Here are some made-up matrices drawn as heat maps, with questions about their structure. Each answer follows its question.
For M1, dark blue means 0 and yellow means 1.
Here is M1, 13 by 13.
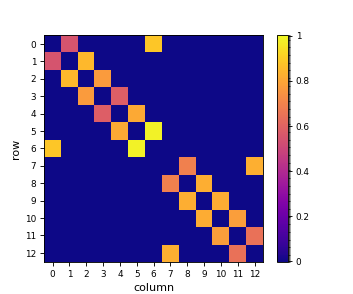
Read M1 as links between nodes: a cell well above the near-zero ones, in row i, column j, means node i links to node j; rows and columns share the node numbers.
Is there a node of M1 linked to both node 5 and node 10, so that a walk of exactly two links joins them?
no
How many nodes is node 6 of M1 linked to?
2
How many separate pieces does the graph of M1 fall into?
2
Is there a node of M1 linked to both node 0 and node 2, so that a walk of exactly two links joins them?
yes
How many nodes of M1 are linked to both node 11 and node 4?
0
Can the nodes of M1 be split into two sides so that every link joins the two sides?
no
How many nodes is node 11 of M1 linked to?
2
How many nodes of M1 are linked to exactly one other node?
0
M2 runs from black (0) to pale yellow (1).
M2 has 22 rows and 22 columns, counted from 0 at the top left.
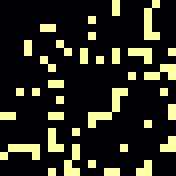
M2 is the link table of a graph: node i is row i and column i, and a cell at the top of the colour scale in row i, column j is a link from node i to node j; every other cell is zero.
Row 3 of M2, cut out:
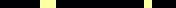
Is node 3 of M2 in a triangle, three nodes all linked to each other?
yes
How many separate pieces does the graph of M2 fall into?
1
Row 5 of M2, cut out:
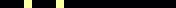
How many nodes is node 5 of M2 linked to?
2
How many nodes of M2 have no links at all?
0
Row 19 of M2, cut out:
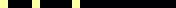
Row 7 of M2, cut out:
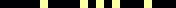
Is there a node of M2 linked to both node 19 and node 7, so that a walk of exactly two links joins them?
no
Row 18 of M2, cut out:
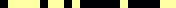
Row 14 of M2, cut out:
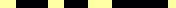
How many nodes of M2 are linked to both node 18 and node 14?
4
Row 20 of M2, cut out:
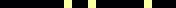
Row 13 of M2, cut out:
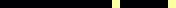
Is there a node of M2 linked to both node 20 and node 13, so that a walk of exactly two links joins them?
no
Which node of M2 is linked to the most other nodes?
node 18
